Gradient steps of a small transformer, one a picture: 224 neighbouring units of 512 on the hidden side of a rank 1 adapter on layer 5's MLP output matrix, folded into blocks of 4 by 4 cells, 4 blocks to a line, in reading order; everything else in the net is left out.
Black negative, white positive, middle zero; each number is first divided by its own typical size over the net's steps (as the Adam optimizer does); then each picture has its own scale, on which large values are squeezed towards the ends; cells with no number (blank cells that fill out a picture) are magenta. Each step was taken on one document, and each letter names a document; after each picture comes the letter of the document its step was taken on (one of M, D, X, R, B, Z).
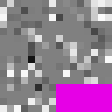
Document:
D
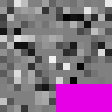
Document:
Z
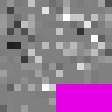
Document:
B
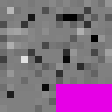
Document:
B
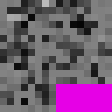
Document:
Z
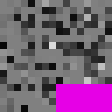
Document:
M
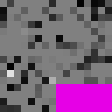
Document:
D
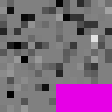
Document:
B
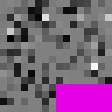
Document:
Z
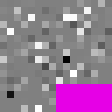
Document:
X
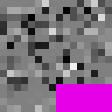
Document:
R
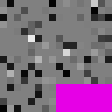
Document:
D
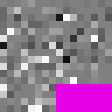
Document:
X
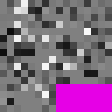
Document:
Z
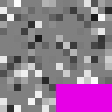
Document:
D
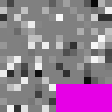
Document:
D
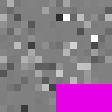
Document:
B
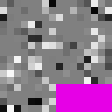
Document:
D
